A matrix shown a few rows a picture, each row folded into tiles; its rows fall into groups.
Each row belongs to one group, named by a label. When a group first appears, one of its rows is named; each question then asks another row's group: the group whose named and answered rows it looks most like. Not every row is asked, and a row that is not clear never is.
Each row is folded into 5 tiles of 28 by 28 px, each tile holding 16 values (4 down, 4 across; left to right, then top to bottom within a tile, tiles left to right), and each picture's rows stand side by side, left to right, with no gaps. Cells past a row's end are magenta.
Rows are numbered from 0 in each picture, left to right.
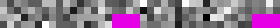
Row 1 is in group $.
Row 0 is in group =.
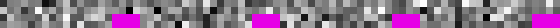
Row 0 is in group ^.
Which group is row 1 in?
=
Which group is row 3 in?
$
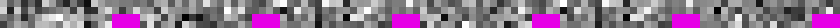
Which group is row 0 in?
=
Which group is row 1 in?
=
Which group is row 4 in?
$
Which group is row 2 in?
$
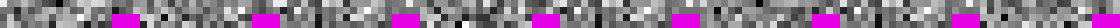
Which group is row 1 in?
=
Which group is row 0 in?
^
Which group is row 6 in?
$
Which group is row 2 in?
$
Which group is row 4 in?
$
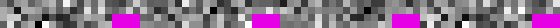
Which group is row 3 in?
=
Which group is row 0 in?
=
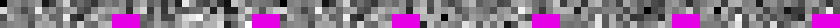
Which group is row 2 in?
^
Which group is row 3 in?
=
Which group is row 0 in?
^
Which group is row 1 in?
=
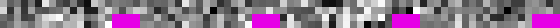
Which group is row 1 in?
=
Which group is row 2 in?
^
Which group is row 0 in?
=
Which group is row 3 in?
^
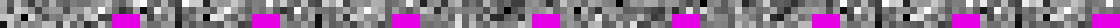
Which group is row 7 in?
$
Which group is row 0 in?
=
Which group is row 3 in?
^
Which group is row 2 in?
$
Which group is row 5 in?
^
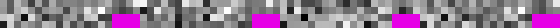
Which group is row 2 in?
=
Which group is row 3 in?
=
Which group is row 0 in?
=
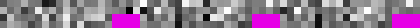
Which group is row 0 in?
^
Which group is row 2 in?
$
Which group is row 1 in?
$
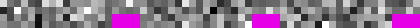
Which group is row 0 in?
$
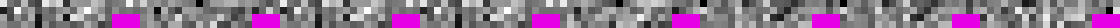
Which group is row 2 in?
$
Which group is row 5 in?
^
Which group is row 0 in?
$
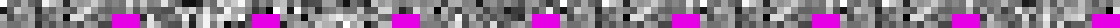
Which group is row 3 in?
^
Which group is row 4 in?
$
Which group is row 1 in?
^
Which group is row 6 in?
$
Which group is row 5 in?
$
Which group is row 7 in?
^
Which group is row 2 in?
=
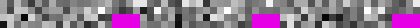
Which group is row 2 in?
=
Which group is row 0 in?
=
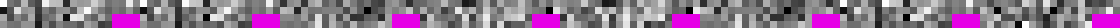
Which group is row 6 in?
$
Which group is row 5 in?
^
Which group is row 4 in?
^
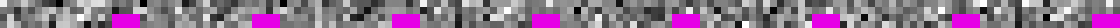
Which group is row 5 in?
=
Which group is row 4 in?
^
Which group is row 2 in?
^
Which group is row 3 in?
$
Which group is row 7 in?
$
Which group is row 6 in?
=
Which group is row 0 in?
^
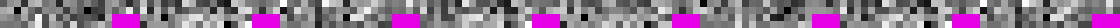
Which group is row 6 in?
=
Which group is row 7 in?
$
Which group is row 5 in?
^
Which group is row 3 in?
=
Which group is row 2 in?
$
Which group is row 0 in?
^
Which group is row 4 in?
=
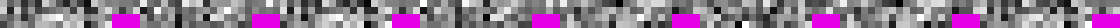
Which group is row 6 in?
^
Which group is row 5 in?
=
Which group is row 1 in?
$
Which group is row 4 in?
^
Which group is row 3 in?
$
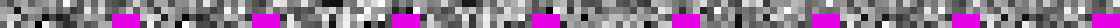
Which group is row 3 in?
^
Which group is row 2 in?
^
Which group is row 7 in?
=
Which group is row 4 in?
=
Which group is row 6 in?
=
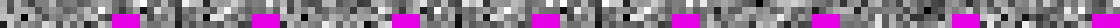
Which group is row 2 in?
=
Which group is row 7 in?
=
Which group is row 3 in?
$
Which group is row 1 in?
$
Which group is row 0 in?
=
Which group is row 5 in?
^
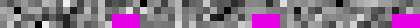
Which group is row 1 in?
^
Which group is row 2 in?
^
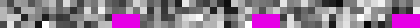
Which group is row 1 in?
=
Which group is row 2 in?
^
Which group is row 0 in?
=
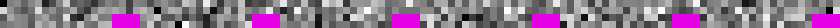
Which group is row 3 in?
=
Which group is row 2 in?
$
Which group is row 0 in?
^
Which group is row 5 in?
^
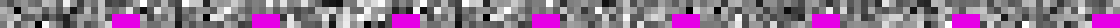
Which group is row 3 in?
$
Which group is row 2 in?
^
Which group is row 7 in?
=
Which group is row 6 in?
=
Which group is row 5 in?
^
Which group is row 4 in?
^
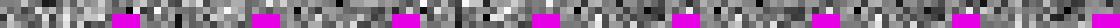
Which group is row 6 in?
^
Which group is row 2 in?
^
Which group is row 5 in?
^
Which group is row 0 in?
^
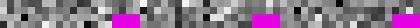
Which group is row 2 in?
^
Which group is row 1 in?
$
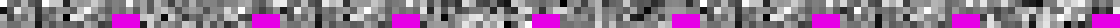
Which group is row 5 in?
$
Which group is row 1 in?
=
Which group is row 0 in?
$
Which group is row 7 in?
^
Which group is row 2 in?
$
